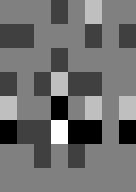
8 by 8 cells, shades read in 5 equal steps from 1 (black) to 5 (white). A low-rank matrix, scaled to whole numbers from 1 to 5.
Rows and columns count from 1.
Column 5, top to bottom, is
3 3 3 2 3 1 2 3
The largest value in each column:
4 3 3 5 3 4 3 4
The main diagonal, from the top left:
3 2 3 4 3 1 3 3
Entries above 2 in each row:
7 4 7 4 7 2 6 8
